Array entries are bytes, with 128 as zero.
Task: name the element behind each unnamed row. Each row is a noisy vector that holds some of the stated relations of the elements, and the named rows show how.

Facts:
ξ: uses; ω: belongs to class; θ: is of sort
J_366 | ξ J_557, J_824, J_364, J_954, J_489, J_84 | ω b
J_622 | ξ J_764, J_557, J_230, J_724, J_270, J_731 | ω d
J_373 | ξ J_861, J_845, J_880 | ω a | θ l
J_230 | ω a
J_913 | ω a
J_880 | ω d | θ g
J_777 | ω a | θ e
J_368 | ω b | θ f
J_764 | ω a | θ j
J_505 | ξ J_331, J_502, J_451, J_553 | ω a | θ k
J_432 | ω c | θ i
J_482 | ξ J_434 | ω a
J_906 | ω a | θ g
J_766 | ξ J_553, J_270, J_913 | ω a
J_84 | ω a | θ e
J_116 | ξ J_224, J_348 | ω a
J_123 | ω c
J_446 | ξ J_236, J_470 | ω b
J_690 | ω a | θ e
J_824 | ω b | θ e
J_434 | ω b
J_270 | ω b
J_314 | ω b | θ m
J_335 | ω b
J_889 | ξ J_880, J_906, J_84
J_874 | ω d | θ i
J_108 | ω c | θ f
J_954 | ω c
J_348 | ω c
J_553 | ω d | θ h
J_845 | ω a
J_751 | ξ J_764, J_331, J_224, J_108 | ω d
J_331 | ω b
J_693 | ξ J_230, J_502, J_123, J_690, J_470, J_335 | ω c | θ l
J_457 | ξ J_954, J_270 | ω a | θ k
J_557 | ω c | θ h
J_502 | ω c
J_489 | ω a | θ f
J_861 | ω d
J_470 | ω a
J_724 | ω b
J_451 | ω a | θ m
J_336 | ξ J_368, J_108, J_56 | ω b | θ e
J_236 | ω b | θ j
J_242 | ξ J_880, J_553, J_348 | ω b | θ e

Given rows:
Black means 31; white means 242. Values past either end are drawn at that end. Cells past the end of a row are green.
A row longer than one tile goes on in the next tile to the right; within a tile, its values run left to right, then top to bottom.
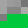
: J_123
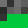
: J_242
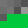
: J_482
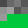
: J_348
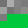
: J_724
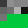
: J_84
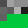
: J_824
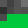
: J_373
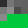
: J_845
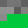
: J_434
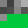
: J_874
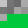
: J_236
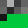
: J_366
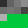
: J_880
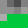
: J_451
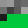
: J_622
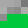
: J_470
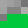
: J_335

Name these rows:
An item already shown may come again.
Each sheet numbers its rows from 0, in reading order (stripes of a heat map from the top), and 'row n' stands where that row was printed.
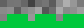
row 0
J_434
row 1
J_348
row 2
J_230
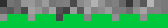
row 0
J_906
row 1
J_502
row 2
J_457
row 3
J_230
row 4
J_314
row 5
J_270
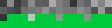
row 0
J_889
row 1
J_764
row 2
J_314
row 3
J_557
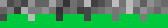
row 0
J_751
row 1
J_764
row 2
J_242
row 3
J_505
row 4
J_690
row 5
J_913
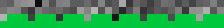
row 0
J_553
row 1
J_336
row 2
J_766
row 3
J_56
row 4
J_366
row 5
J_373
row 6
J_116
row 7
J_224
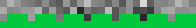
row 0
J_230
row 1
J_331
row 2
J_489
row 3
J_446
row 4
J_777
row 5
J_693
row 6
J_230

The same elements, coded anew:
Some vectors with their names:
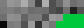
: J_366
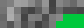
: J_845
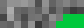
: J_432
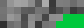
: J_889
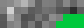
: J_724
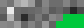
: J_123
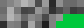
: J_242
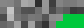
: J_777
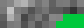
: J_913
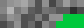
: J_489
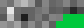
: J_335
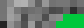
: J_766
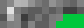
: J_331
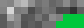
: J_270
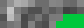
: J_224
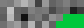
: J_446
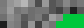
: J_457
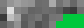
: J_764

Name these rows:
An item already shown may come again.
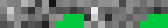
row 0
J_84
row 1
J_236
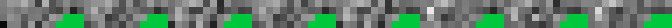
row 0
J_366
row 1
J_489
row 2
J_242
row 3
J_489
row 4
J_242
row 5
J_230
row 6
J_906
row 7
J_553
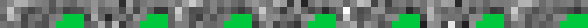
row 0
J_348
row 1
J_482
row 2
J_451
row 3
J_824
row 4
J_690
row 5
J_336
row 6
J_913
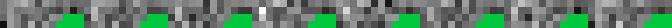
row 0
J_622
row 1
J_56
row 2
J_434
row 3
J_690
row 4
J_824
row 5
J_314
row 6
J_693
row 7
J_751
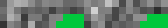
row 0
J_116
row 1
J_557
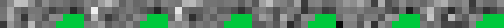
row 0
J_505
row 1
J_230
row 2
J_502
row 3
J_373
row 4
J_366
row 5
J_880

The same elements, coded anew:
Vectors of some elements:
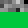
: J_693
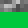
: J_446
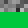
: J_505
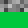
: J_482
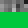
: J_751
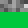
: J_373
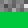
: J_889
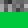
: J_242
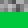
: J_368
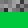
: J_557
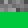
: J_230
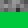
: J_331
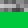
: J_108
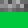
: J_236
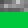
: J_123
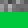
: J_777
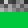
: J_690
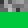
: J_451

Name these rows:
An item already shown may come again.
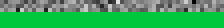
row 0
J_505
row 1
J_505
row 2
J_482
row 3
J_336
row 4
J_314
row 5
J_457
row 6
J_693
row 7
J_434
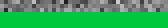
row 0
J_553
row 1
J_764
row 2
J_116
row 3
J_502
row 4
J_314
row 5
J_451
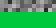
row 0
J_348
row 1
J_505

